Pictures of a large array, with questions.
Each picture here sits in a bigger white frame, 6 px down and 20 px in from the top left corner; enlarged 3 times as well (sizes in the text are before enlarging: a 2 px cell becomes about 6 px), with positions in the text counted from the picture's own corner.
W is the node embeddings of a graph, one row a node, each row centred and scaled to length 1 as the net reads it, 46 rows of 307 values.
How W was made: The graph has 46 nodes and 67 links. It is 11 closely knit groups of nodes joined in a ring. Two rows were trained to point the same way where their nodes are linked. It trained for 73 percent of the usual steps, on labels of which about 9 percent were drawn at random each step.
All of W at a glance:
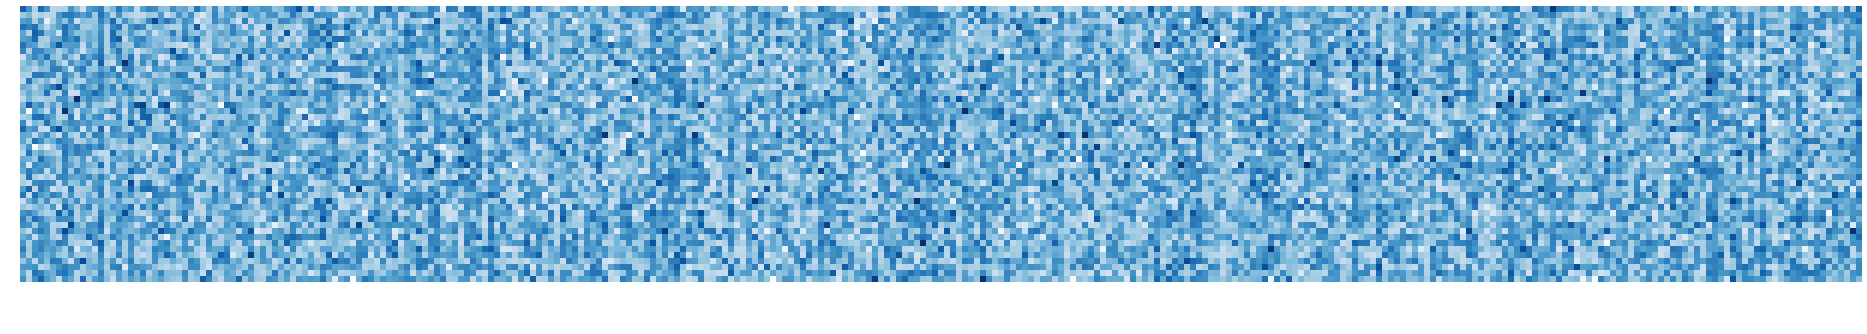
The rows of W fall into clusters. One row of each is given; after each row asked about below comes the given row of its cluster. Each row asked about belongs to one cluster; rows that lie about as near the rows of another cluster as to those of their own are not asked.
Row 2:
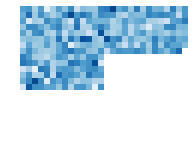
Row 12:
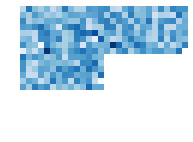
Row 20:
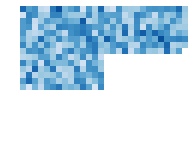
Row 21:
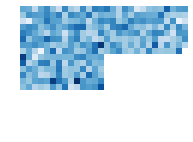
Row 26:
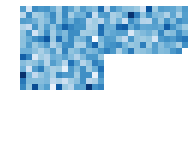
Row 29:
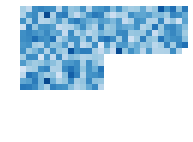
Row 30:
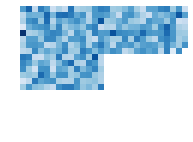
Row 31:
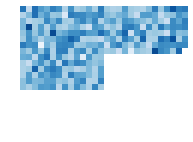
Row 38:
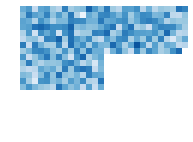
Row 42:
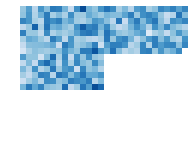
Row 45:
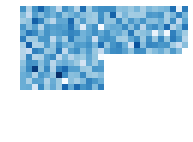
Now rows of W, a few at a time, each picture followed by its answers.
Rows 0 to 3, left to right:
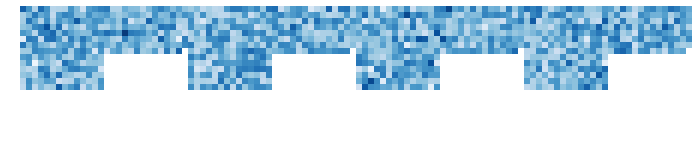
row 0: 30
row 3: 20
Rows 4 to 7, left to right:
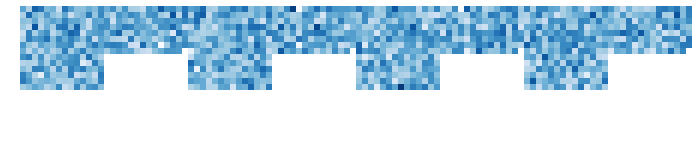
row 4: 26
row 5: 20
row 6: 20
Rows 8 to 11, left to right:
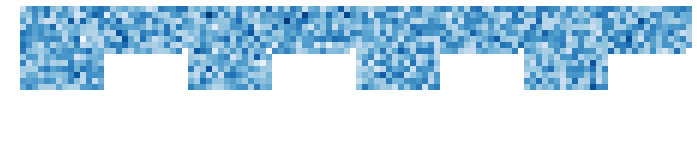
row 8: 29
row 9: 38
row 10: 42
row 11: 29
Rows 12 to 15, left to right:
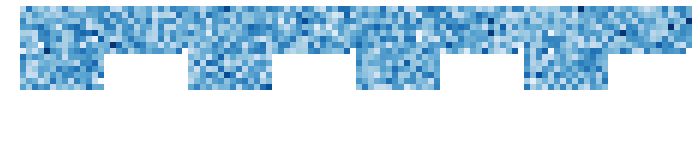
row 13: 42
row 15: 12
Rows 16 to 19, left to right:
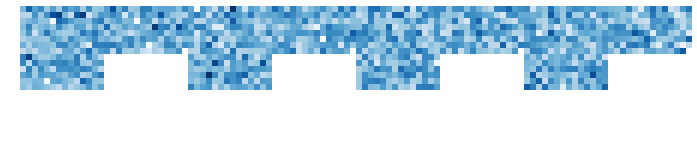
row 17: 38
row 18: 29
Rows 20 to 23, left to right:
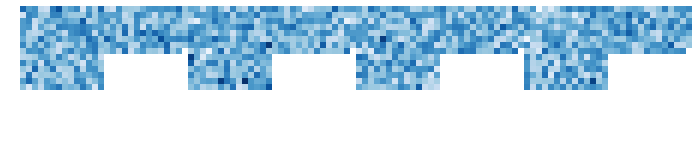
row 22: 45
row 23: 12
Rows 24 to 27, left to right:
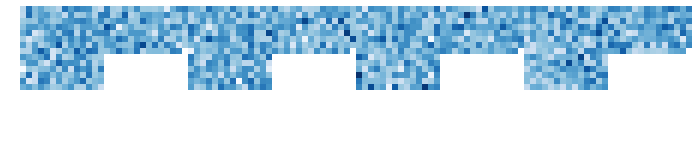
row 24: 38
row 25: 21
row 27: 42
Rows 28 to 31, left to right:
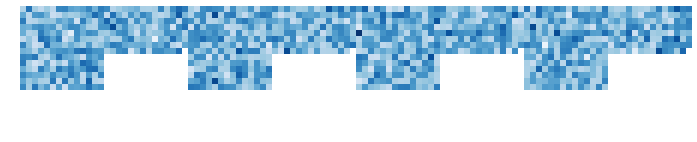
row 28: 12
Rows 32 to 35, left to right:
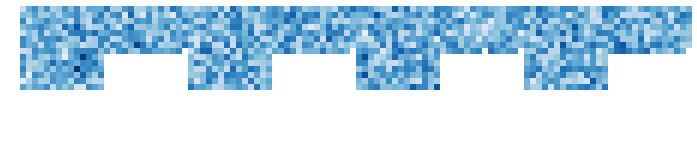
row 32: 12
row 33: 38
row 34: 2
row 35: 45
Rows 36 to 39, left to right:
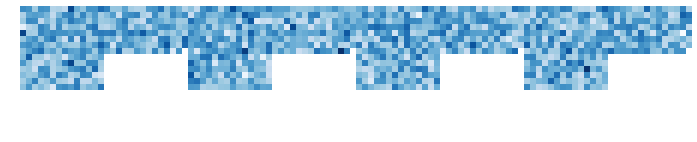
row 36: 30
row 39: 45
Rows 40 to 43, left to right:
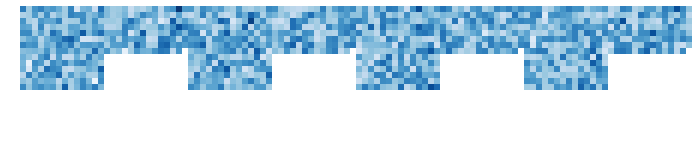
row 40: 31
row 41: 31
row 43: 20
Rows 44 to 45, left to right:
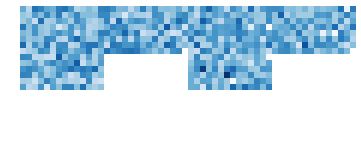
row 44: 45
